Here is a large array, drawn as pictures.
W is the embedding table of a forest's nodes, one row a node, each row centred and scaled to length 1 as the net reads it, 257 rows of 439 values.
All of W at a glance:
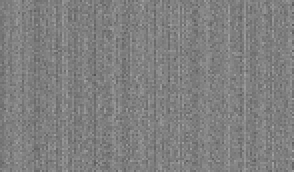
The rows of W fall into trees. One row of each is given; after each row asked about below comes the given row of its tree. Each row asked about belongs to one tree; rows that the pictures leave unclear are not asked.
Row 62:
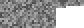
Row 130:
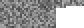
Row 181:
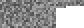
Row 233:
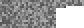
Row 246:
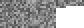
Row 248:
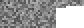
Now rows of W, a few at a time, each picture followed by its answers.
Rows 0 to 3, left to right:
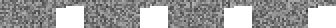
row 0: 62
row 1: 130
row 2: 130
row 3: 248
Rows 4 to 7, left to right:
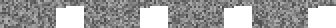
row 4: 62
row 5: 130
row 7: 233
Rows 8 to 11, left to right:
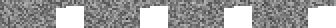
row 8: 130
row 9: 248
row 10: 248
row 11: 62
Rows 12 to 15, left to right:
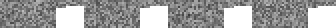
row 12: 248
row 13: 62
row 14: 233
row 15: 246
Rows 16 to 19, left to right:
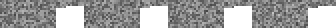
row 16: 233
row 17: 233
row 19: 181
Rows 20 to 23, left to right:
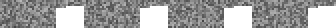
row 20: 233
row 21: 62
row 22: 246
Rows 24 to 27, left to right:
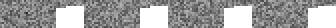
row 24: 233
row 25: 248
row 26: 62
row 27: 62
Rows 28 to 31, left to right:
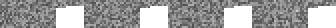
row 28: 233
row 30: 62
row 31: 233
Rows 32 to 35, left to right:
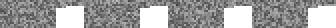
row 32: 233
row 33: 130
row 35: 62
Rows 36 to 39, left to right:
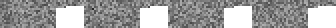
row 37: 233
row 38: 233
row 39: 181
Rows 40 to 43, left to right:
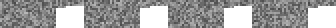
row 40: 62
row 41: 248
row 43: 246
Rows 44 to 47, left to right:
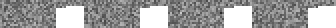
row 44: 181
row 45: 130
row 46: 233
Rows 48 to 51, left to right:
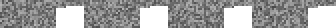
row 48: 62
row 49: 130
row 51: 62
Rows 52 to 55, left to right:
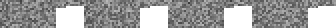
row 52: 248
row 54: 248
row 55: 233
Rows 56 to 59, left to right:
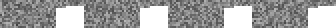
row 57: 246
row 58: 62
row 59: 62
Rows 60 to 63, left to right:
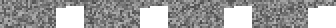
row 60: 62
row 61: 233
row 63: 246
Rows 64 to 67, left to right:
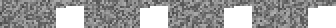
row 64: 233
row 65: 62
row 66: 62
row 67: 62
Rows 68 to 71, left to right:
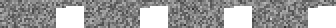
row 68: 246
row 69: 62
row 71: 248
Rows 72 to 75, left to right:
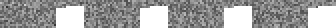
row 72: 248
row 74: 246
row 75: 233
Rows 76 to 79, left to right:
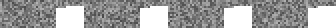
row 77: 233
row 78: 62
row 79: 246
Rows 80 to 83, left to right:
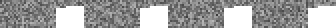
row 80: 246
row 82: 246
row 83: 130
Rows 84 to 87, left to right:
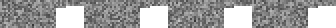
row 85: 233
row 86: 248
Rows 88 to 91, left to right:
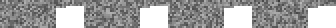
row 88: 130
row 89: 62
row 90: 62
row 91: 62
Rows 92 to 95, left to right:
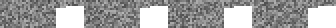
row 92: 233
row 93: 233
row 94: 246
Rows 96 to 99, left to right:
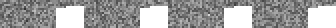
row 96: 181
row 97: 62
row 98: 246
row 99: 62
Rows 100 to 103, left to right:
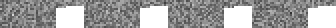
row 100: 233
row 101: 248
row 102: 130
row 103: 62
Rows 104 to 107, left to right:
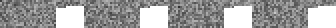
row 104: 181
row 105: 233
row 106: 233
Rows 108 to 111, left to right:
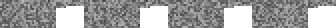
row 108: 233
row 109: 130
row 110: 62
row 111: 181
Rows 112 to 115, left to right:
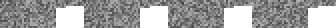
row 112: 246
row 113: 246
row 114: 62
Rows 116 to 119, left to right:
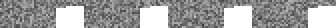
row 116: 246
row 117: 233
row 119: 248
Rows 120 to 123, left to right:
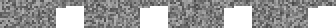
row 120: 62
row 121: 246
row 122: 62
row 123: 246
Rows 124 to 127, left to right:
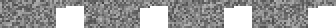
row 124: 62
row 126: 181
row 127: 130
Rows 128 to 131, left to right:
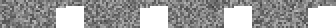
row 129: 130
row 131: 233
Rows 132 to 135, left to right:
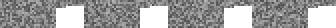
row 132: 62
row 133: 130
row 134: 248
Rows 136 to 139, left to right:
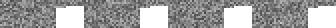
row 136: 246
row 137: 130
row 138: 233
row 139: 246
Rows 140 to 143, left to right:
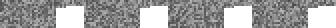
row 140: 130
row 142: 233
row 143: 233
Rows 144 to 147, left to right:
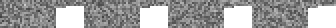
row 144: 246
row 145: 181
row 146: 233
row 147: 62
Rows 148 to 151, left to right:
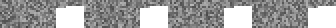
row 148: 233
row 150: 62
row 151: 246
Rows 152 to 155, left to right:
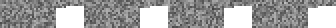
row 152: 233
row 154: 62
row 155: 246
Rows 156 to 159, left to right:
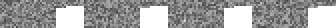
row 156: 233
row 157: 246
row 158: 233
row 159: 62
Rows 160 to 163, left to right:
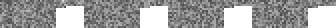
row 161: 233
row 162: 62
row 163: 62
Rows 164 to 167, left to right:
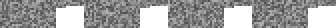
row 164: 248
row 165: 62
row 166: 62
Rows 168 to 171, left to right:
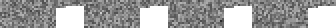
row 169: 246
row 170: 248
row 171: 233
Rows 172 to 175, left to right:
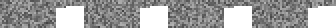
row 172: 233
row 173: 130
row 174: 246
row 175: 233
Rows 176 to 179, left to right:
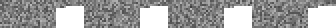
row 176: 246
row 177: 246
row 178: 130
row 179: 62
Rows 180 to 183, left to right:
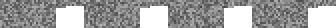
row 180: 181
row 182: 233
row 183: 130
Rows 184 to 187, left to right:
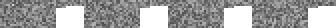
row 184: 181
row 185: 62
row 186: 233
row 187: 246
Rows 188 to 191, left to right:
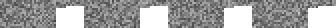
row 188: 181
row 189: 248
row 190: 62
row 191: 233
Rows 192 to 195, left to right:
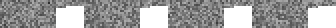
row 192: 248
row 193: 233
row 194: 62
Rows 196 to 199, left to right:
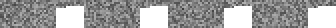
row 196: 181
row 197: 62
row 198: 233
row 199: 246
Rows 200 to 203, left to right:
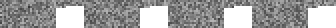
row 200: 246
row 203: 130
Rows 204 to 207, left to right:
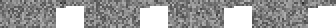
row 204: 246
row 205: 62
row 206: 246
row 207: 248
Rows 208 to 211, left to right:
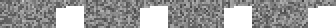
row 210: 130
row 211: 246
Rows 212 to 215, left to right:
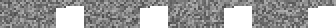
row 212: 233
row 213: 233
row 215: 233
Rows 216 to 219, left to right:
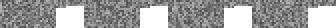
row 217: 62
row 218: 130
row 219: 130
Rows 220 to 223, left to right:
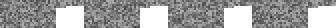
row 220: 233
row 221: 130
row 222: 233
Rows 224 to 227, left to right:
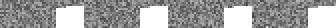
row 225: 62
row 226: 246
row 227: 62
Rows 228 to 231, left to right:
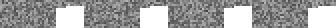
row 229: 248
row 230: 233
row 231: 233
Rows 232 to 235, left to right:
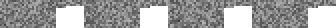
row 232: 248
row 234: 233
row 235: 130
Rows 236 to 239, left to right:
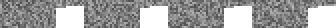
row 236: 62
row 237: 130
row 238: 62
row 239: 62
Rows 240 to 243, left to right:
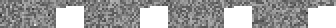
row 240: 246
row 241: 246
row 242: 246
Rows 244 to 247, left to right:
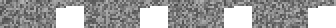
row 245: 233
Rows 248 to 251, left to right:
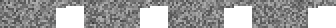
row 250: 248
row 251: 130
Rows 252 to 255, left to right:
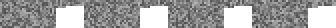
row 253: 181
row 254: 130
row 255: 233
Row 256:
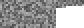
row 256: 62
